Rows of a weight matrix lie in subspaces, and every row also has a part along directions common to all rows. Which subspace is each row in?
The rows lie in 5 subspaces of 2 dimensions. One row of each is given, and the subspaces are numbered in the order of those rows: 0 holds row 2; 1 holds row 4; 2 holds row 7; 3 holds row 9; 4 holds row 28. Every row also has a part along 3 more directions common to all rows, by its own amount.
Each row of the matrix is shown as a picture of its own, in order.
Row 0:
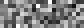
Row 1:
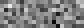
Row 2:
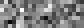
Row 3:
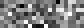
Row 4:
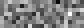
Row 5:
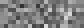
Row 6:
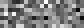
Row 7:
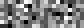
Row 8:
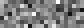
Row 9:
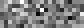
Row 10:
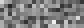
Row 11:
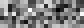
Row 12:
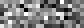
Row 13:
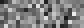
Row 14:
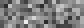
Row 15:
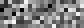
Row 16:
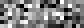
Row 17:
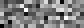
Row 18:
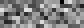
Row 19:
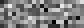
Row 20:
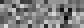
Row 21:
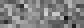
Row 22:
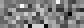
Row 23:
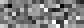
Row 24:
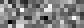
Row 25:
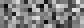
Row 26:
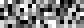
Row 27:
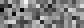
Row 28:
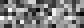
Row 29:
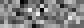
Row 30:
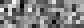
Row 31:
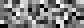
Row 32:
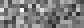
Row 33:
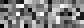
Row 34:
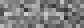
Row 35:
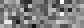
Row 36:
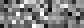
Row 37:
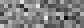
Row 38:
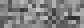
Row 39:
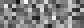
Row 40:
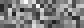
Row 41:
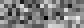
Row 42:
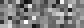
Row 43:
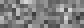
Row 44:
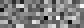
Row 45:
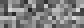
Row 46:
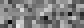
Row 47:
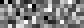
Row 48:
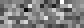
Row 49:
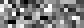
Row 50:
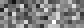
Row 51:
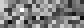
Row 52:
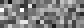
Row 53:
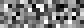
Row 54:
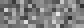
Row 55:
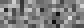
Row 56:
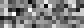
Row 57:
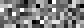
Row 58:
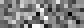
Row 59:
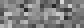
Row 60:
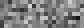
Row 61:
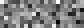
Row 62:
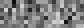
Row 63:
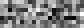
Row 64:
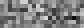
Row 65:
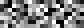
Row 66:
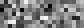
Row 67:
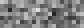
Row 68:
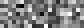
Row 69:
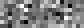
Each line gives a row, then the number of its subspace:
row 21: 2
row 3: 1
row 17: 2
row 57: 0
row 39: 4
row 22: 1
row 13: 1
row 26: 0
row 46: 0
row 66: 0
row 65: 3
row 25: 4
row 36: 1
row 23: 3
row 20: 1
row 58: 1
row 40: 0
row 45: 4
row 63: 4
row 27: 0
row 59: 2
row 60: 4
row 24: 0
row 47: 0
